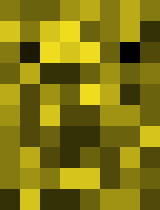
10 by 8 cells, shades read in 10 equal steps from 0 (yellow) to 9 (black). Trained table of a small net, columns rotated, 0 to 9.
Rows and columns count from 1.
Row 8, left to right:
4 2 6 7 5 6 2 6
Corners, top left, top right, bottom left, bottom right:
4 4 7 6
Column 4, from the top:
3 0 1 7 5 6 7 7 1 7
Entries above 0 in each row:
8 7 6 8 7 8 8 8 8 8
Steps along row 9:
down up down same up down up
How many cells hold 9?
1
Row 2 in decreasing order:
7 5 4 4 2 1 1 0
